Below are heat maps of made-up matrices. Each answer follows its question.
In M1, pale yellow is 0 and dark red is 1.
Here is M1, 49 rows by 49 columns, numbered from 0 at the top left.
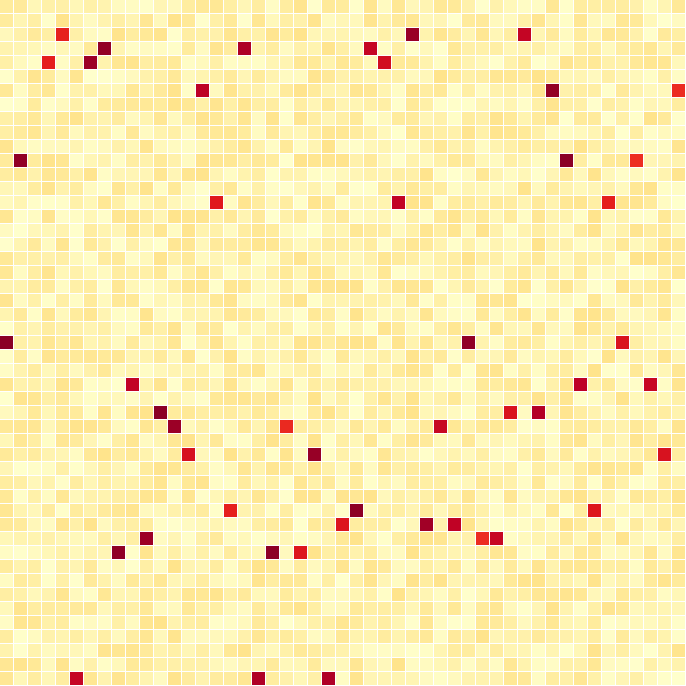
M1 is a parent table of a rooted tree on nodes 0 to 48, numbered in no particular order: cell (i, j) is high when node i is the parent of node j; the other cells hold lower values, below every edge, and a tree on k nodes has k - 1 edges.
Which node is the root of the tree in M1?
2
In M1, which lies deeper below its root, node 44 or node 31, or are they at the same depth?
the same depth
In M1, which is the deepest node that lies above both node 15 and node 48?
6
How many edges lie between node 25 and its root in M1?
3
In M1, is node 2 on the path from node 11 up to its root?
yes
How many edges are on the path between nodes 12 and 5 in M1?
7
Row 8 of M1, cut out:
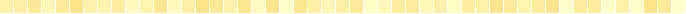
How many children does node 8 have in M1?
0
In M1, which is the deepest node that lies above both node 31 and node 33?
37
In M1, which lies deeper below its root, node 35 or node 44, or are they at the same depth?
the same depth
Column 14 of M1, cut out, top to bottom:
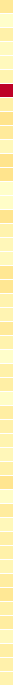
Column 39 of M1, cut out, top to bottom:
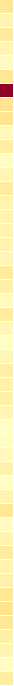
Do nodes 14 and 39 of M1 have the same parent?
yes
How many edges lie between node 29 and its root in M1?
1
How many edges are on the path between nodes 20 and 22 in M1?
4
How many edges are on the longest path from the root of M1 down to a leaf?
4
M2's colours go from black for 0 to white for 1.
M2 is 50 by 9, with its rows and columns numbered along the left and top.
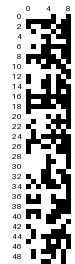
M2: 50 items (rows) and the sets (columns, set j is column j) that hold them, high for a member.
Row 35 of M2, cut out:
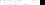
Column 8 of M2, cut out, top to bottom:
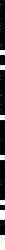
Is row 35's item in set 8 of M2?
no
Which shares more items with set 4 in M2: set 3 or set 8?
set 3
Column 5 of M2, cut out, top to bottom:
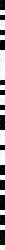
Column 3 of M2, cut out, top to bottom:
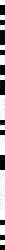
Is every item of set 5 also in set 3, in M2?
no
